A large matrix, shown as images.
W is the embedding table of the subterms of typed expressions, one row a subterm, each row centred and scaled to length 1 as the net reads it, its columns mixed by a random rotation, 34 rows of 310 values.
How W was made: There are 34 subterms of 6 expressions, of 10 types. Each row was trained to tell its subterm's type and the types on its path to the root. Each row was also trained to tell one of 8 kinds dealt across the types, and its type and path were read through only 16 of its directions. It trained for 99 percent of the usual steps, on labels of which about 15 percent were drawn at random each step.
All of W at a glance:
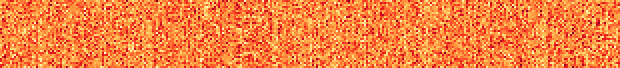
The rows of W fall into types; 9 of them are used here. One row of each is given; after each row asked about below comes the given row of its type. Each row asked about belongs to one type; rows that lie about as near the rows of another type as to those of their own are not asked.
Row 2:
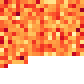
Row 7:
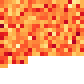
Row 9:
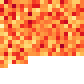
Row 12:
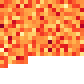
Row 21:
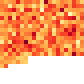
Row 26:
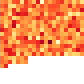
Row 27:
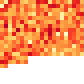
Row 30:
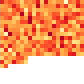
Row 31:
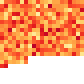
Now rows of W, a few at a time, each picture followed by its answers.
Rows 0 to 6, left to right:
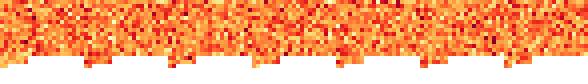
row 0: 21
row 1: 27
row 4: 26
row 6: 9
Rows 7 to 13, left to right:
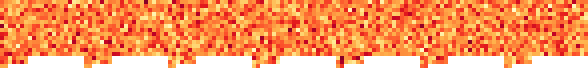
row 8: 26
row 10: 12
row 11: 2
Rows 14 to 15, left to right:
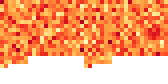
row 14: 7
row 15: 21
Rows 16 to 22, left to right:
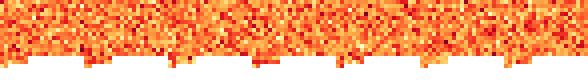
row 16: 7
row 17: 30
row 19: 27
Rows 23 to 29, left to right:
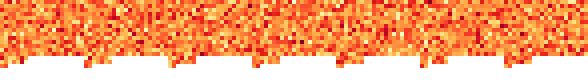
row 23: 12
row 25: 30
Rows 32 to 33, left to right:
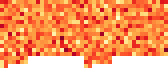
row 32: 30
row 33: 7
